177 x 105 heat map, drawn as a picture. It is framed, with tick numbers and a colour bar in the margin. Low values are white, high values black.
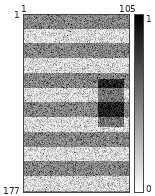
Horizontal stripes repeat 6 times down the table. The middle right is the ninth with the highest average. In the middle right lies a patch that is higher than the rest.
